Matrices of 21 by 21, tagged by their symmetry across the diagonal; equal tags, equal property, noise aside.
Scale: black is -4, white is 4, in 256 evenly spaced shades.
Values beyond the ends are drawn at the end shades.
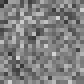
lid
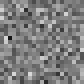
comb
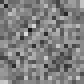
lid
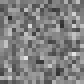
comb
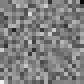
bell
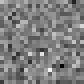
comb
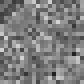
lid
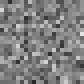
bell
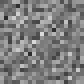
lid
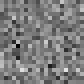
comb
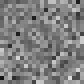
lid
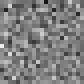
bell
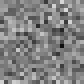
comb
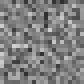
bell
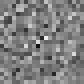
bell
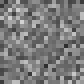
lid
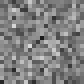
comb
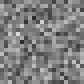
bell
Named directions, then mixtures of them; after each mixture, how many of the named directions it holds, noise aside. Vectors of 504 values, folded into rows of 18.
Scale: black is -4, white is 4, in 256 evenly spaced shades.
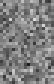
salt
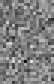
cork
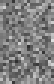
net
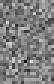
one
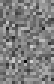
one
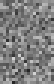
two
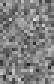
one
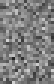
two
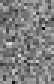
three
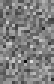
one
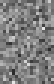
two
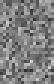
two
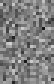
two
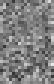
two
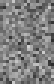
one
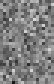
two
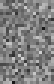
two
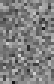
three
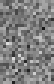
two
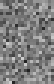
two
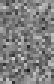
two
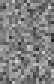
one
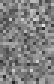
two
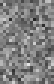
one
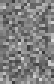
one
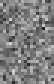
two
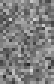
one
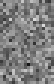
one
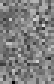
three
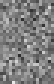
two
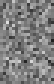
two
